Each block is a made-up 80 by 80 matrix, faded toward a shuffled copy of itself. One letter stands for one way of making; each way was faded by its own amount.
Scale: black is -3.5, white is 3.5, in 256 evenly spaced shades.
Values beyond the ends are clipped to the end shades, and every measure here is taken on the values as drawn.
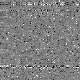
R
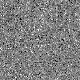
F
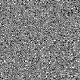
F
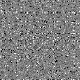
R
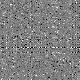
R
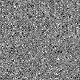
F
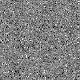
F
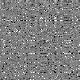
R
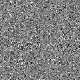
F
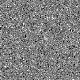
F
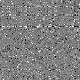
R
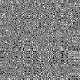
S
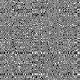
S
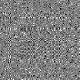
S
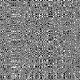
S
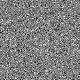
F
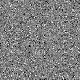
F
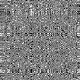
S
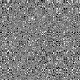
S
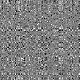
S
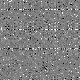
R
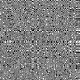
S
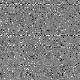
R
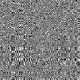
S
